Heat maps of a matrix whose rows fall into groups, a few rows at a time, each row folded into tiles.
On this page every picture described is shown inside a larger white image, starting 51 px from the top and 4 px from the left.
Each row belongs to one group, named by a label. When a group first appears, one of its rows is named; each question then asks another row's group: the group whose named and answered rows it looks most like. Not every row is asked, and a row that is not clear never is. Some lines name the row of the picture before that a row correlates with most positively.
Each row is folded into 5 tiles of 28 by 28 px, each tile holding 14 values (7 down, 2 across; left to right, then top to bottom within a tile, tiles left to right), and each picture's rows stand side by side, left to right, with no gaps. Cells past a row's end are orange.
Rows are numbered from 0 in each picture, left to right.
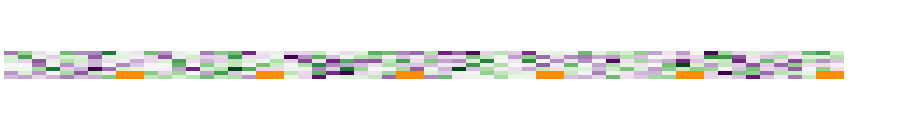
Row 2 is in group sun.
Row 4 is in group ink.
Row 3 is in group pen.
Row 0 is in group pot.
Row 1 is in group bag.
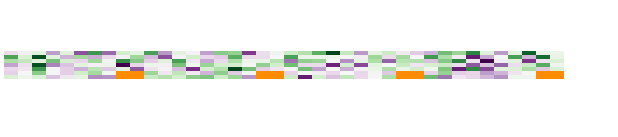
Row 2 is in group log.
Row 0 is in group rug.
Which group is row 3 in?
log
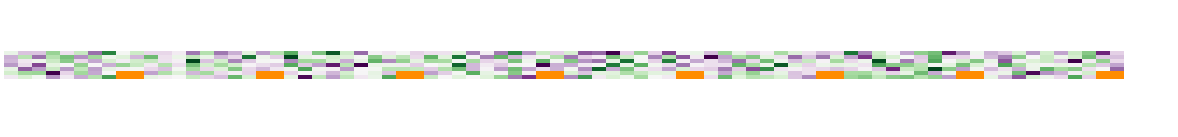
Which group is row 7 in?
sun
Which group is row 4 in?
pen
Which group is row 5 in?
pen
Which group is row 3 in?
rug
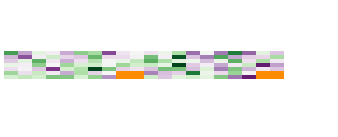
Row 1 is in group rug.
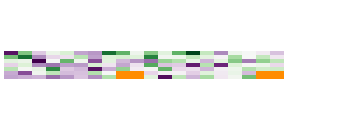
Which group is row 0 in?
pot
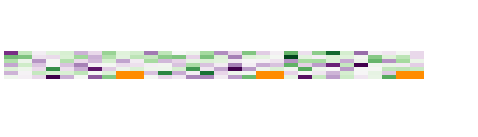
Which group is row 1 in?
pot
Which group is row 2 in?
log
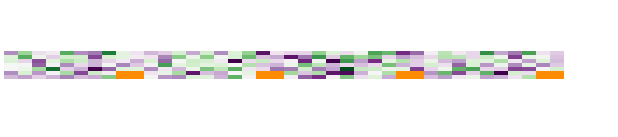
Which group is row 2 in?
sun
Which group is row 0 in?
pot
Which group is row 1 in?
sun
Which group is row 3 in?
pot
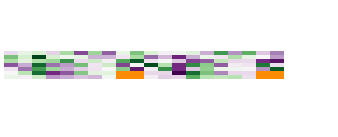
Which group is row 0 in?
rug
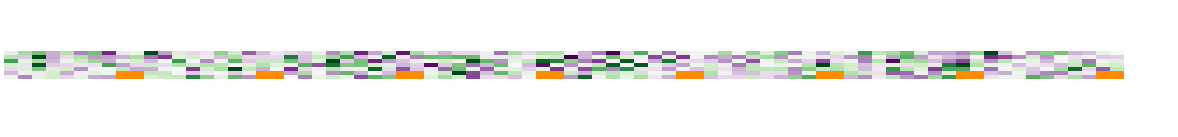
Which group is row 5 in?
ink
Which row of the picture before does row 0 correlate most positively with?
0
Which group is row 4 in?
pen
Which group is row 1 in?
bag
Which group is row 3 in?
rug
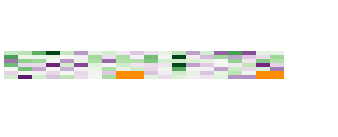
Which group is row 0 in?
log
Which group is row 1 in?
rug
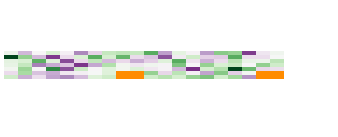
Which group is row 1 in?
bag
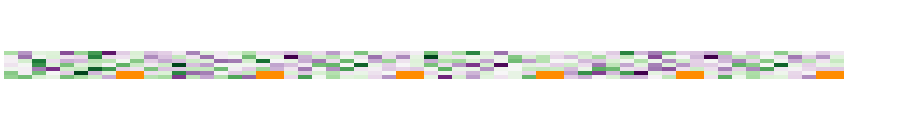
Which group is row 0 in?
bag
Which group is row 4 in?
pot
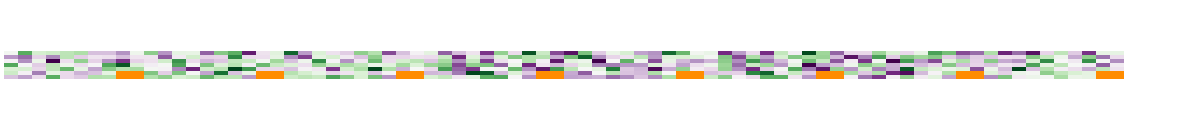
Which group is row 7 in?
pen
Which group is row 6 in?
sun
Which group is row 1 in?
bag
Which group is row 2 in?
bag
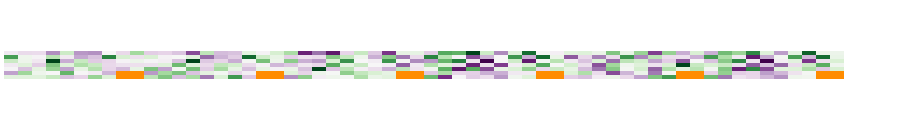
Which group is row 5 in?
log
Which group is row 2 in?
pen
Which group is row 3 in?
log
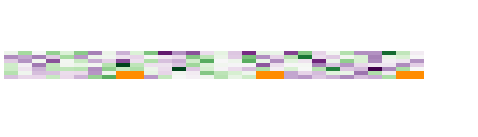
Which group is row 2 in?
pot
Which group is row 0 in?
ink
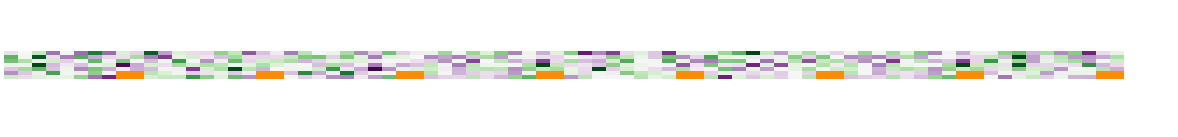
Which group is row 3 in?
ink
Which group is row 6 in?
ink
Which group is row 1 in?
bag
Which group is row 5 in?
log
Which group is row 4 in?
pen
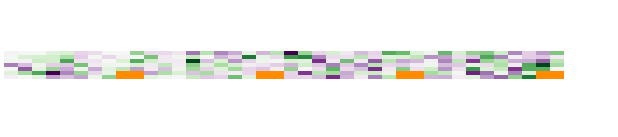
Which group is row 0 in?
rug
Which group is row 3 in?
ink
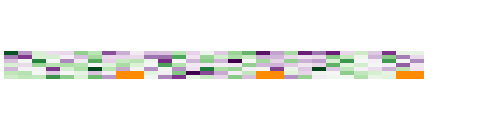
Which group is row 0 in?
bag
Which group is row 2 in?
pen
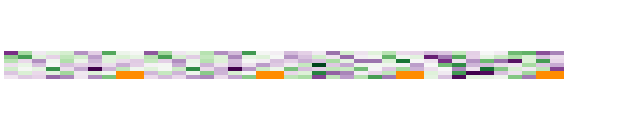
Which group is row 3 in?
sun
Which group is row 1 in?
pot
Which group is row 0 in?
pot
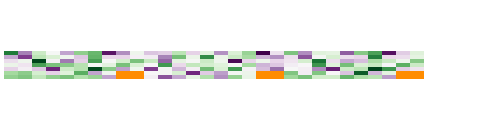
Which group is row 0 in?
bag
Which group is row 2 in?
bag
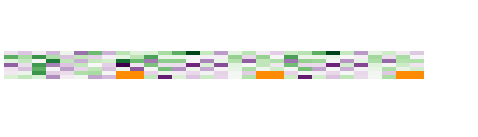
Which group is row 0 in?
rug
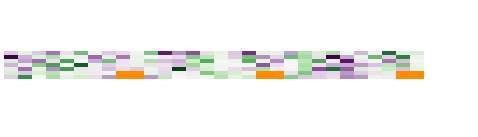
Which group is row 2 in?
log
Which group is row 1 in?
pen
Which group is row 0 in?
pen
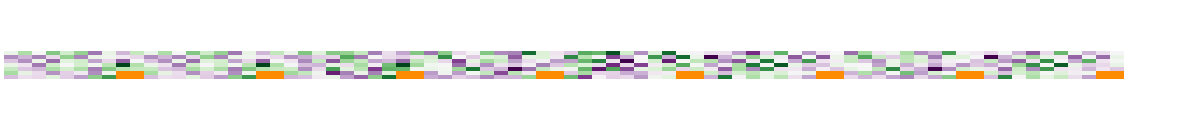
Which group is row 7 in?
pen
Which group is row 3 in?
pot
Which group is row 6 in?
pot
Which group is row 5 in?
pen
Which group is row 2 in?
ink
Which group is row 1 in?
ink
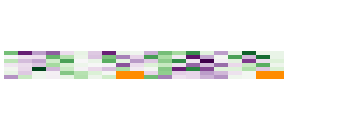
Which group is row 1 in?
log
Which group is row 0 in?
pen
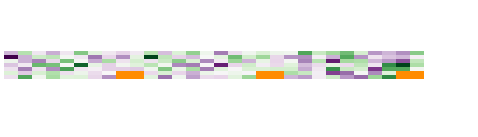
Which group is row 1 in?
log
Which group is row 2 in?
ink
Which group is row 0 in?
pen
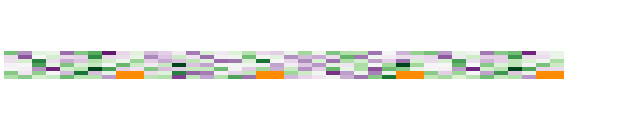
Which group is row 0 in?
bag
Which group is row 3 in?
bag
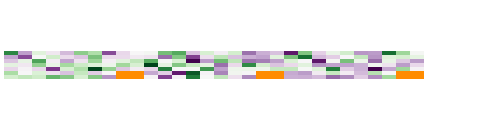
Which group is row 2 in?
pot
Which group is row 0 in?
bag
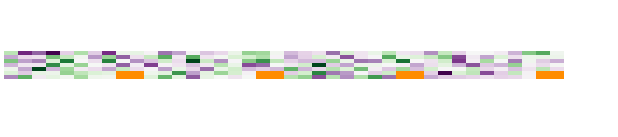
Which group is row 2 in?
sun
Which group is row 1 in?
rug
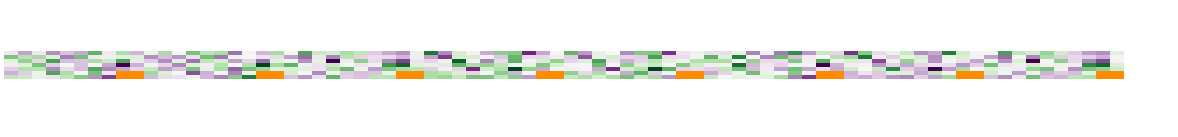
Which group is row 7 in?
ink
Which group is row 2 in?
ink
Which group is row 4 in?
bag
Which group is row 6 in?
pot
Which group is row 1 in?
ink
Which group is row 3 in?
bag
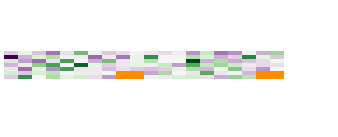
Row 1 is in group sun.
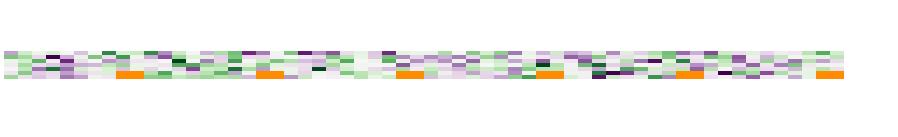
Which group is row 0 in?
log
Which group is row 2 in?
pen
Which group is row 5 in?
pot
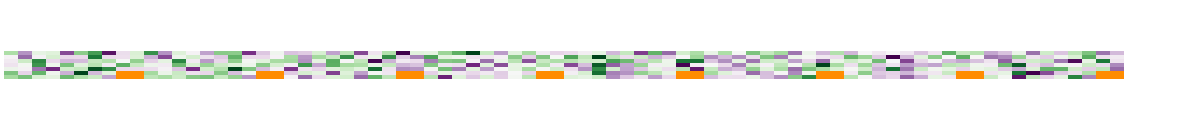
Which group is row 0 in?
bag
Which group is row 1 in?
bag
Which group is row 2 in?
sun
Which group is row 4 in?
rug
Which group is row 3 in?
log
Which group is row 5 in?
ink
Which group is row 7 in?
sun
